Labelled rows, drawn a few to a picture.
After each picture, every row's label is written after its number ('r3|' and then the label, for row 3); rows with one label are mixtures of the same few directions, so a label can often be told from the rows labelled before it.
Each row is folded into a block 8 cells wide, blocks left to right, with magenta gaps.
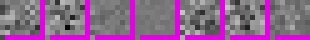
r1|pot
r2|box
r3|pot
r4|box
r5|pot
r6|box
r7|box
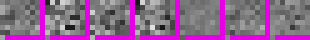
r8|pot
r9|box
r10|pot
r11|box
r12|pot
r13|pot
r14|box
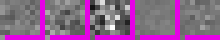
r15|pot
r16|pot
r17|box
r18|pot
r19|box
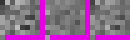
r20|box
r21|pot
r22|box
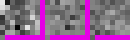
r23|box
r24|box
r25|pot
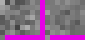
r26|box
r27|pot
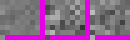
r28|pot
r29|pot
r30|pot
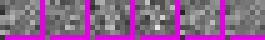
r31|pot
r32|box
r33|box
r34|box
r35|pot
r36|pot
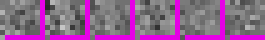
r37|pot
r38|box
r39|box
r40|box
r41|pot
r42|box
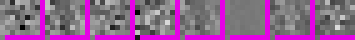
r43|box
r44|box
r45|box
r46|pot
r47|box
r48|box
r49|box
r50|box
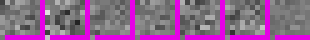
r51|box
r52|pot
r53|pot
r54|box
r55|box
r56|pot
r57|box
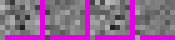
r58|box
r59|pot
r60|box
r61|pot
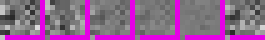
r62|pot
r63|box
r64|pot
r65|pot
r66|box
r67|pot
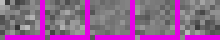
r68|box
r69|pot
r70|pot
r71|pot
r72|pot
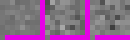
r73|box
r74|box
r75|box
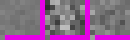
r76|pot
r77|box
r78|pot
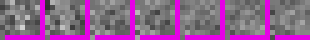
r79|box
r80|box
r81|pot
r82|pot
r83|pot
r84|pot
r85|pot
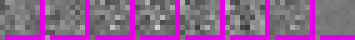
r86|box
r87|pot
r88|box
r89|box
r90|box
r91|box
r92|box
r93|pot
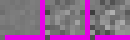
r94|pot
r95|pot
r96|pot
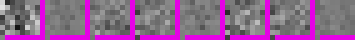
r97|box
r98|box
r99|pot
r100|pot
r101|box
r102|pot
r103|pot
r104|box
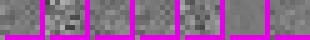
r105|pot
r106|box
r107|pot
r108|pot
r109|box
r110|box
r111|pot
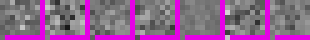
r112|box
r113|box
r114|pot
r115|pot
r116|box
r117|pot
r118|box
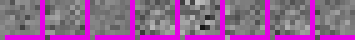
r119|box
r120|pot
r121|box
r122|pot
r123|box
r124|pot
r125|pot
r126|pot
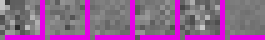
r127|box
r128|box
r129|pot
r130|pot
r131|box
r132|pot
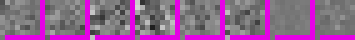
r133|box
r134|pot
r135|pot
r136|box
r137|box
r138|pot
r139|box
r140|box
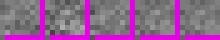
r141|pot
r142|pot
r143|pot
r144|pot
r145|pot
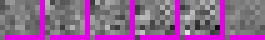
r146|box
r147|box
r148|box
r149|pot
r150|pot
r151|pot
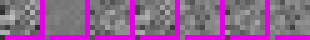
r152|pot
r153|pot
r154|pot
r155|pot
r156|box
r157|pot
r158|box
